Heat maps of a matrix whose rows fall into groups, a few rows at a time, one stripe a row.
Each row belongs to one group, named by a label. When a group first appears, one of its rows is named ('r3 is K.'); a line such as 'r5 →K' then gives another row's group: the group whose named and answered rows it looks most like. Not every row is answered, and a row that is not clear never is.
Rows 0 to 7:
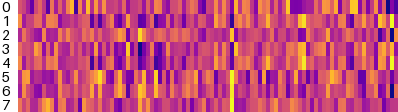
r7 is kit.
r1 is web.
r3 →web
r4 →web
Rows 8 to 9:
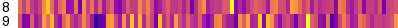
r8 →kit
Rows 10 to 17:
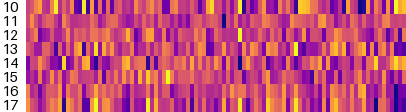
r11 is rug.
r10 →kit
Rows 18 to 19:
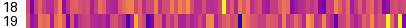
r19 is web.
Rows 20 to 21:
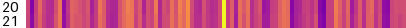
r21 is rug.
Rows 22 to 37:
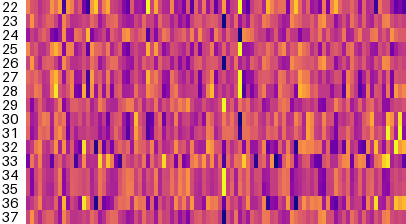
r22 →kit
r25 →kit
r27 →kit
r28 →kit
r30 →web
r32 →kit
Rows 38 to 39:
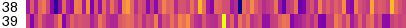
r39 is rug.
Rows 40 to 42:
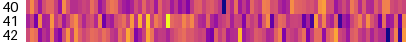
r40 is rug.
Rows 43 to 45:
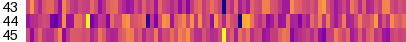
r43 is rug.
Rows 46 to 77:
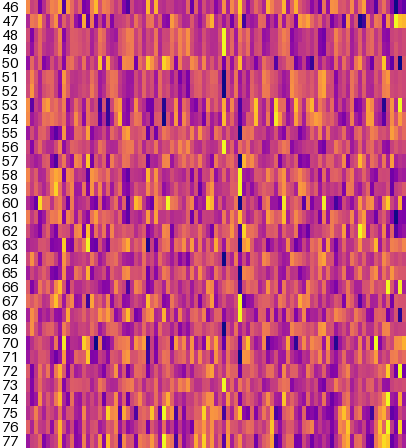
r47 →kit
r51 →rug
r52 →rug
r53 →web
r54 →web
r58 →kit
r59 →kit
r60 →web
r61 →kit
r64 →rug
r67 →kit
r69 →rug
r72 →web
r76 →web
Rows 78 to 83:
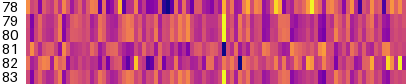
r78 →web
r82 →web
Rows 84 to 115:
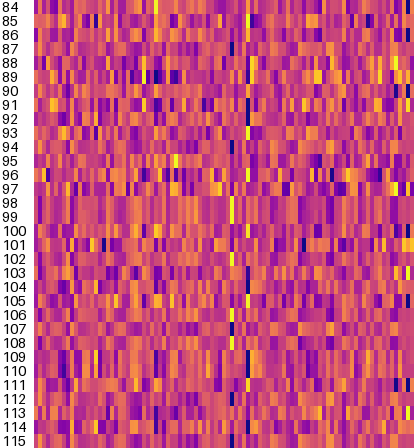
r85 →kit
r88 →web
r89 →web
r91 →web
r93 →kit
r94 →rug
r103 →web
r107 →rug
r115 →rug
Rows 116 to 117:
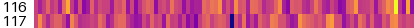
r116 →web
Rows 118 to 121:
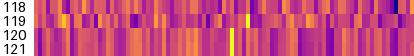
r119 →kit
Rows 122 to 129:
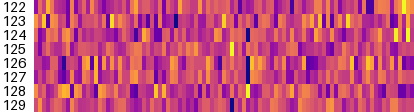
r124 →web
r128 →kit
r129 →rug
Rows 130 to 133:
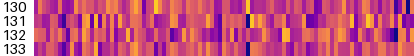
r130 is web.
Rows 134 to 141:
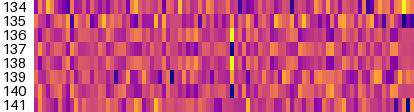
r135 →kit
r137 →rug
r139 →web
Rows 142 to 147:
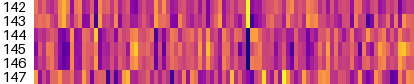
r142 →kit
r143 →kit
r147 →web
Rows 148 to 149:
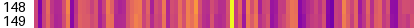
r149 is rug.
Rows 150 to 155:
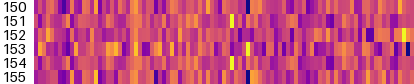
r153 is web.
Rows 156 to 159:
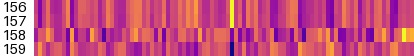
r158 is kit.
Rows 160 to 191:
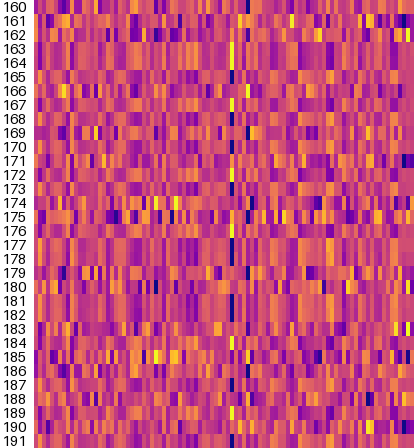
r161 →kit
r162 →web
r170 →rug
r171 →kit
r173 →rug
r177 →rug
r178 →rug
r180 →web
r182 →rug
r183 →web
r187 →rug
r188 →kit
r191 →rug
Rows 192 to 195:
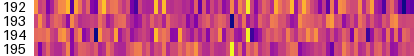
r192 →kit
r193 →rug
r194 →kit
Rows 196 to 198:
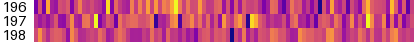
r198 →rug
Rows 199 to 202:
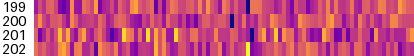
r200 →rug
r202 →kit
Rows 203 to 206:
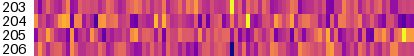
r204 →kit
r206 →rug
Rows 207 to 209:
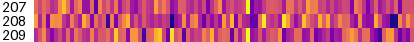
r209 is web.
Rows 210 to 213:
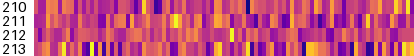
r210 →web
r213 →kit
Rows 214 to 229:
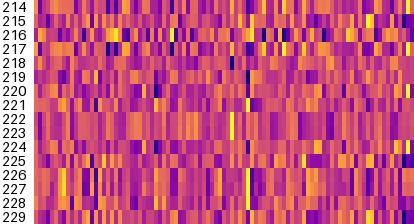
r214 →web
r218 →rug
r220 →web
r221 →kit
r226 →kit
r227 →kit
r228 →kit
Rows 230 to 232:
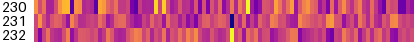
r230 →kit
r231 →rug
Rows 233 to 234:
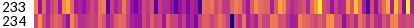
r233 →web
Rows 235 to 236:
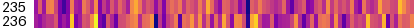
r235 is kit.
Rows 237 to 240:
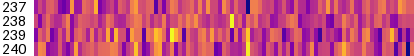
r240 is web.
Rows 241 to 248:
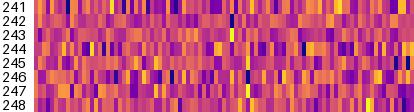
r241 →web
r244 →kit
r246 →web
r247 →kit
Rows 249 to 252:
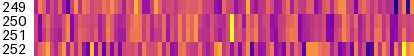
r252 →kit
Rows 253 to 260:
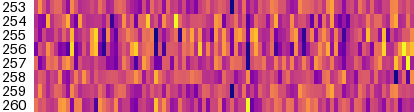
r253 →rug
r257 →web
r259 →rug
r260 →kit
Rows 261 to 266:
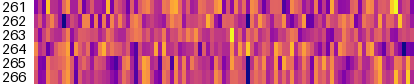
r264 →kit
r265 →web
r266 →web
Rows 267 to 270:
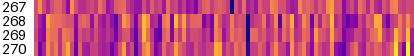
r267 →rug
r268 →web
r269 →web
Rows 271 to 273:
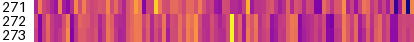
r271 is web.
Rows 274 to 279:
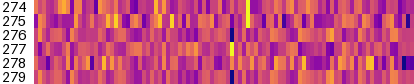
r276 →rug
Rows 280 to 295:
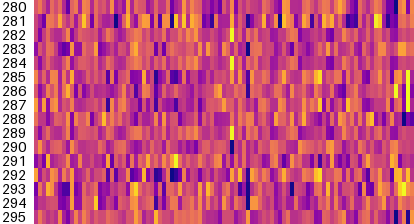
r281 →web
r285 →web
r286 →web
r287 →web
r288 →kit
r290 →rug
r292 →web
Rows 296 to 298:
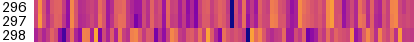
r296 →rug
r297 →rug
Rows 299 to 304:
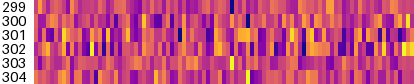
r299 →rug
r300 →web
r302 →kit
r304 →kit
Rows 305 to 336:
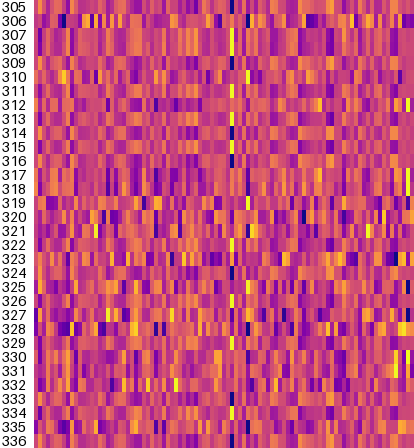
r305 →rug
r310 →kit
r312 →web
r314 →rug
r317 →web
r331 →web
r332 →web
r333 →rug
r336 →rug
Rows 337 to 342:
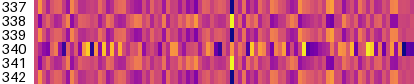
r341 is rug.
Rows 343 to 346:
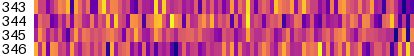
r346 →web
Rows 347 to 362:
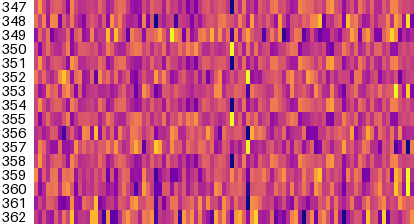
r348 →web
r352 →kit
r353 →web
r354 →rug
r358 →rug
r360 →web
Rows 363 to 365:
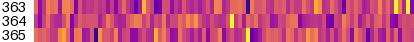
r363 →web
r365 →kit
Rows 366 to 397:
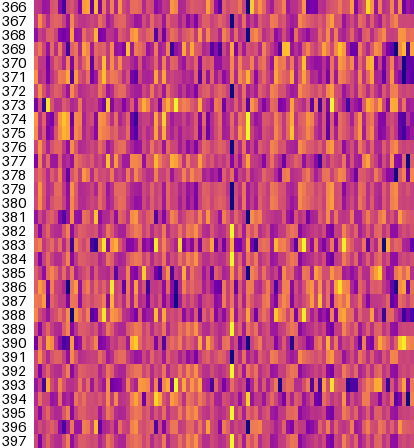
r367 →rug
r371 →kit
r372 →rug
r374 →kit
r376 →rug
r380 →rug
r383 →kit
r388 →kit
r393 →web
